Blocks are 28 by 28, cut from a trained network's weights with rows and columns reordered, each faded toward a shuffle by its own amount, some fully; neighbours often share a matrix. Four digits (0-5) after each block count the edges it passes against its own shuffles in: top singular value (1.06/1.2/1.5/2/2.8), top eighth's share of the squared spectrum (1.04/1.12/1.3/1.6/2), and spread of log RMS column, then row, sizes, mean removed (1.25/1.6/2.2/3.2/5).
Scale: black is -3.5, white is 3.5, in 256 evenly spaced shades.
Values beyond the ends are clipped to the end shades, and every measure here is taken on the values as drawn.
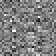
3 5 2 1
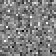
2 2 0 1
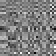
4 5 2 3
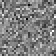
2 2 0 0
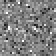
0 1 0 0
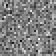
0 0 0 0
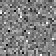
1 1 0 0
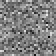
3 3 1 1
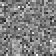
0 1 0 0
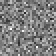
1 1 0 0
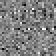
2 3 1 1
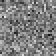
0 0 0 0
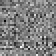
3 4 0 2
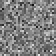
0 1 0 0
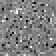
1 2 0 0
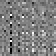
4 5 2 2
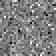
0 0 0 0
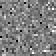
0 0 0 0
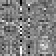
3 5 2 1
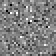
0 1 0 0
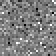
0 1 0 0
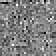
1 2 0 1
